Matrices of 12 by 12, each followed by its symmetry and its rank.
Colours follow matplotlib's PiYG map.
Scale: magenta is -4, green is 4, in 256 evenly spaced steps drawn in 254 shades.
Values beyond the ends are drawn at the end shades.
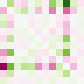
antisymmetric, rank two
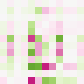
neither, rank two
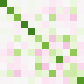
symmetric, full rank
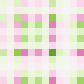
symmetric, rank one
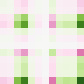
symmetric, rank one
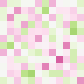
symmetric, full rank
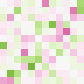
antisymmetric, full rank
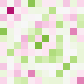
symmetric, full rank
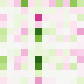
neither, rank two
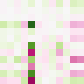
neither, rank two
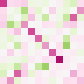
symmetric, full rank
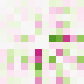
antisymmetric, rank two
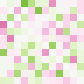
antisymmetric, full rank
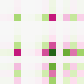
symmetric, rank one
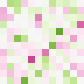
antisymmetric, full rank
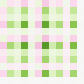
symmetric, rank one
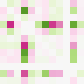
antisymmetric, rank two
